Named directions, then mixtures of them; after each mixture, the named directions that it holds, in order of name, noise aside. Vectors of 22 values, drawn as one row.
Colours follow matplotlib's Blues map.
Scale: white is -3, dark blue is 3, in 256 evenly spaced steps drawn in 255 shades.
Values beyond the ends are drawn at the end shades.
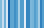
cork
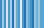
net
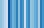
cork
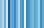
cork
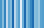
net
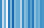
cork, net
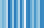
cork, net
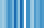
cork, net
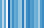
cork, net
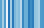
cork, net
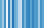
cork, net
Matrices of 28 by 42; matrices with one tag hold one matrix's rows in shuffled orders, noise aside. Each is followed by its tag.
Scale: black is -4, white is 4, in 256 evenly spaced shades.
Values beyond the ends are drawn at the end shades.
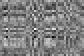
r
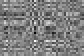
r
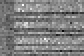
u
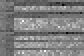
u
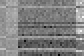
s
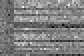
u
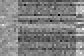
s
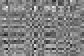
r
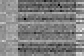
s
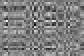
r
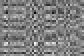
r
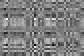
r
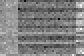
s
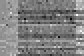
s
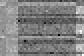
s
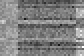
s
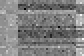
s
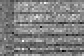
u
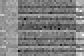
s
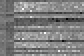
u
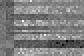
u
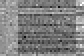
s
